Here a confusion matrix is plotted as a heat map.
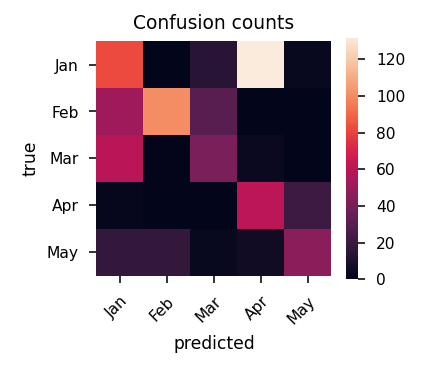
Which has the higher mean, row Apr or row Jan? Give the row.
Jan
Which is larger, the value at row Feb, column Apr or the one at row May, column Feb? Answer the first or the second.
the second
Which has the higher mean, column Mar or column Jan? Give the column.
Jan
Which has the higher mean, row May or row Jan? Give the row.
Jan
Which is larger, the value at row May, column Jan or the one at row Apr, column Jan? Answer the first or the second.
the first
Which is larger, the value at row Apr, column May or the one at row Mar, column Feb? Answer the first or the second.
the first
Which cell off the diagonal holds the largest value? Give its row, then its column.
Jan, Apr
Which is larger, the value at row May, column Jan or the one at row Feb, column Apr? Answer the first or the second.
the first
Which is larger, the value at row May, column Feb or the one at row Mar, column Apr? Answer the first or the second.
the first
